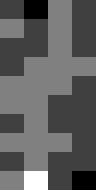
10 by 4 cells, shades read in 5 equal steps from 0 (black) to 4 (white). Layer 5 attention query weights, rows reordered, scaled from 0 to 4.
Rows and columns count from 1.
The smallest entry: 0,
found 2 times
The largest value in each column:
2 4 2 2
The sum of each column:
15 18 16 10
